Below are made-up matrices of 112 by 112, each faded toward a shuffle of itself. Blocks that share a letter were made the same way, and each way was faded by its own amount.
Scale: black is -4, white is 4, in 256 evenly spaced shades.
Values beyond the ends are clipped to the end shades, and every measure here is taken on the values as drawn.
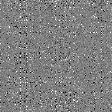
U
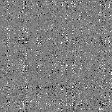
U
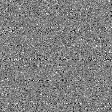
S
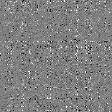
U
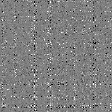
U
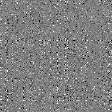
U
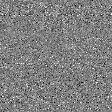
S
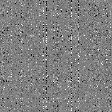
U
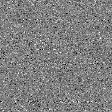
S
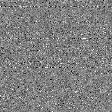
S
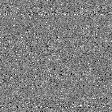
S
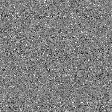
S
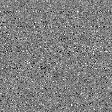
S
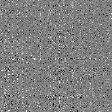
U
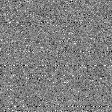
S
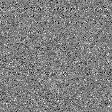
S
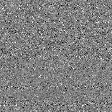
S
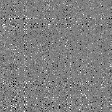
U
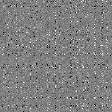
U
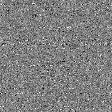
S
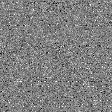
S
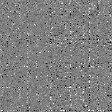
U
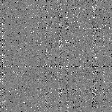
U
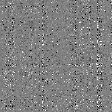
U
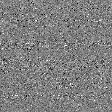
S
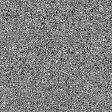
S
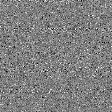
S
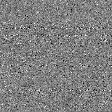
S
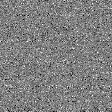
S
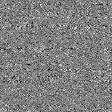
S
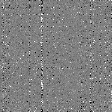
U
